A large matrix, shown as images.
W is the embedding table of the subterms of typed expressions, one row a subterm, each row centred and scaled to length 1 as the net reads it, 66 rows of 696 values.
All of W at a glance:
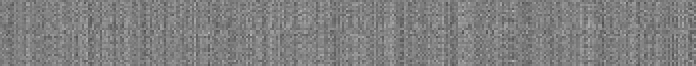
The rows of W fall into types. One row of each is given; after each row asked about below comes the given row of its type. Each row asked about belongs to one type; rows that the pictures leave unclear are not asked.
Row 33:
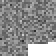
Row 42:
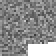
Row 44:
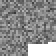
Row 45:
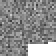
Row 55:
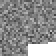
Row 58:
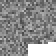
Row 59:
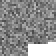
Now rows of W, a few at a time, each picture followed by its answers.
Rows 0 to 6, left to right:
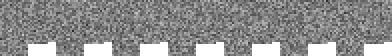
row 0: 33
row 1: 59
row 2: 55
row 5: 55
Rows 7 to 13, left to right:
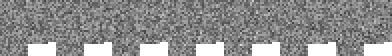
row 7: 45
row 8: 44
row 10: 45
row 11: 58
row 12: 45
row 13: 59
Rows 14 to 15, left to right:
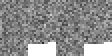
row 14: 33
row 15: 55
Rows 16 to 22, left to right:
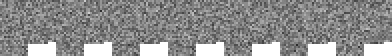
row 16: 45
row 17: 59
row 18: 44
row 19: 44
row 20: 59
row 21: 44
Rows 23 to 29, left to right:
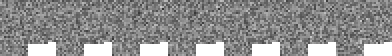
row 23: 45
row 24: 58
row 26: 58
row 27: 58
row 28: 58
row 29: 42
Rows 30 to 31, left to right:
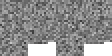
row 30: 33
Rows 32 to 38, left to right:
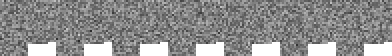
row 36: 55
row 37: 55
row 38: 44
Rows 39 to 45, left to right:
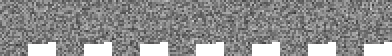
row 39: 44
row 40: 58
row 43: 58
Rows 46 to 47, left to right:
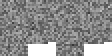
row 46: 45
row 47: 44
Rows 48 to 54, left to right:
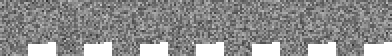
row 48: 55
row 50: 58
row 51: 45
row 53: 58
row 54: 55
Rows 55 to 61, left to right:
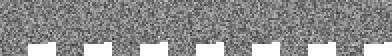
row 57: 59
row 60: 45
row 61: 42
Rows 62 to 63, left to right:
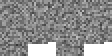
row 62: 44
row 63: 44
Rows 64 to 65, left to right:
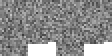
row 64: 45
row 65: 59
